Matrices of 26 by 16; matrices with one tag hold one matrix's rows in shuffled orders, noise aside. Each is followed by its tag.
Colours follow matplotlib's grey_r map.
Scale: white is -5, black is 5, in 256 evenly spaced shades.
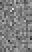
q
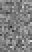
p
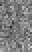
p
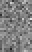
p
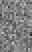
q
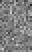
q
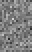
q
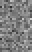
p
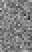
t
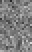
p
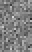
q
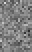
t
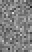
q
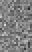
t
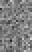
p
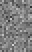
q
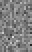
q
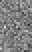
t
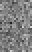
p
